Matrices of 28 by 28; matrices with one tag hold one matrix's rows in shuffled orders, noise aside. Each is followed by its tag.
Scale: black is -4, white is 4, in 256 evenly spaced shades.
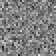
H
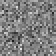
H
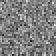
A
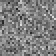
A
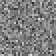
H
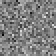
A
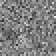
A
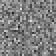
H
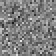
H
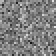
A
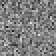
H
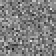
H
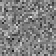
H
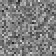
H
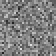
H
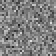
H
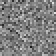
A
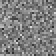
H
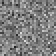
A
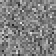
H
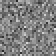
A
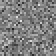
H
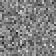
A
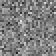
A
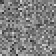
A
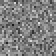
H
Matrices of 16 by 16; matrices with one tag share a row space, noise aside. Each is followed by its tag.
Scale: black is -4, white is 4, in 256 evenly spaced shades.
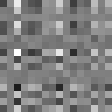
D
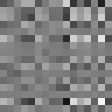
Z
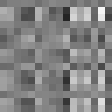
Z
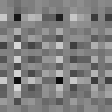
D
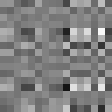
Z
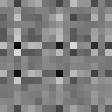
D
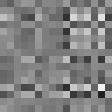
Z
